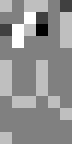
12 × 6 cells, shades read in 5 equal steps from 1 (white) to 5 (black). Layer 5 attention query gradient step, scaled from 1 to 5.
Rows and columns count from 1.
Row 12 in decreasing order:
3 3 3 3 3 2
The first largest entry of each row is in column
6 4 4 1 1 2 2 2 1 1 1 2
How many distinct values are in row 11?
1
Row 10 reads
3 3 3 3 3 2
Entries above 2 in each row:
3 4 3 4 6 4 4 4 3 5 6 5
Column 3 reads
2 1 2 3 3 3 3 3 2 3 3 3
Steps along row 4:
down up same same down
